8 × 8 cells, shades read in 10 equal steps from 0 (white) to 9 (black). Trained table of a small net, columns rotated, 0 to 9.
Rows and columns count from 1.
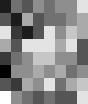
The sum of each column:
40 46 34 32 24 34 29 26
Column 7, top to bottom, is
4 4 2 1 4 5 3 6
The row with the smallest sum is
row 4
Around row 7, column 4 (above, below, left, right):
3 6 3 1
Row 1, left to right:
8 5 6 4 5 4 4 1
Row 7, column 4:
4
